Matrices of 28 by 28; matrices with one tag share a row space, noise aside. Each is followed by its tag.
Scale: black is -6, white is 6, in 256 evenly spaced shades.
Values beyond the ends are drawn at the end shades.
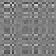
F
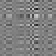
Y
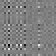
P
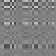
F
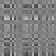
F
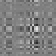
Y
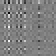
P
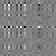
P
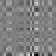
Y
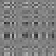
F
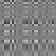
F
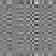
Y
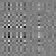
P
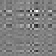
Y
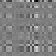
Y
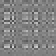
F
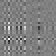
P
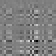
Y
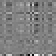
Y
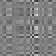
Y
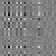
P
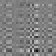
Y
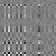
P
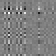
P
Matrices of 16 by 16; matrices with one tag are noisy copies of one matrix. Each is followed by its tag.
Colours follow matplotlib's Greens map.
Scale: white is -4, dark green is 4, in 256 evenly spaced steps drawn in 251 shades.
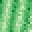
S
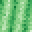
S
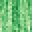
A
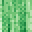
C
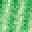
S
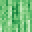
A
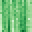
C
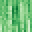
A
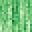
A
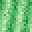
S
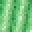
S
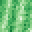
S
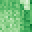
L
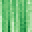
C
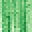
C
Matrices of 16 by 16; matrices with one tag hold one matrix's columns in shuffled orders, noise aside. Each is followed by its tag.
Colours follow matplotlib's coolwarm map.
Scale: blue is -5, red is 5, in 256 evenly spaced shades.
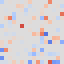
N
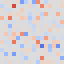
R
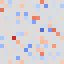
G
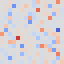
G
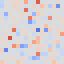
G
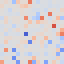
N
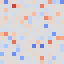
R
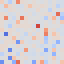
N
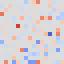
N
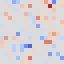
R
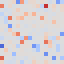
R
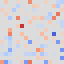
N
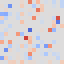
G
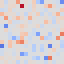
R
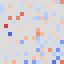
N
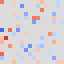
G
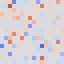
R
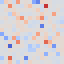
R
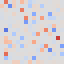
G
